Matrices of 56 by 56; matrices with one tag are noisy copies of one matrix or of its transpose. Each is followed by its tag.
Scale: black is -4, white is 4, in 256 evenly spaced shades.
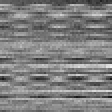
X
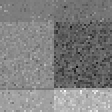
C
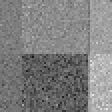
C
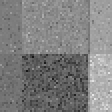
C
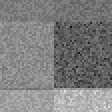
C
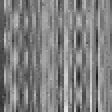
X
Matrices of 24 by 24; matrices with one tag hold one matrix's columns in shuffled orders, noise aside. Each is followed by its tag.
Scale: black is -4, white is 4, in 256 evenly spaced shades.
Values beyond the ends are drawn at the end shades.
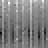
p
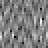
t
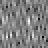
t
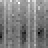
p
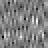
t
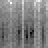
p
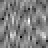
t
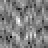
t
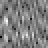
t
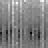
p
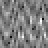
t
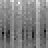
p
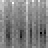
p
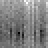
p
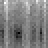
p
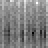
p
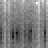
p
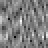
t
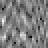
t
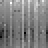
p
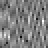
t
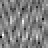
t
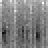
p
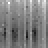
p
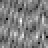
t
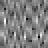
t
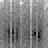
p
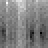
p
